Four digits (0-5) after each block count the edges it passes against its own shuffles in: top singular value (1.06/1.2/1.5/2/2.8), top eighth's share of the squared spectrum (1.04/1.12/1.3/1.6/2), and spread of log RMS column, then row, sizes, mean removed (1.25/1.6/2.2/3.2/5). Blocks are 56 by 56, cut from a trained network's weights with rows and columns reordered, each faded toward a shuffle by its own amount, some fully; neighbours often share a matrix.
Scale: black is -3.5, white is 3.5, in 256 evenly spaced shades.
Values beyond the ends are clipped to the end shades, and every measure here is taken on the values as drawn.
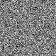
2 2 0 0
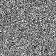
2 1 0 0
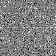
1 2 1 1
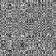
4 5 3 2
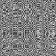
4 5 3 2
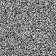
2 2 0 0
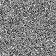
1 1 0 0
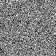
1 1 0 0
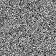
0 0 0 0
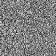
3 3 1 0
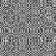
4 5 4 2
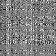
3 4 1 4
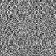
4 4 2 1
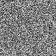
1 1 0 0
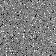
0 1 0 0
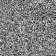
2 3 1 0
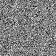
0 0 0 0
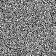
0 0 0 0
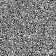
1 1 0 0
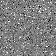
0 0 0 0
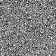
0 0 0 0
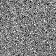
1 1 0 0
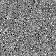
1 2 0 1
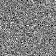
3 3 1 1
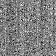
2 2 0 2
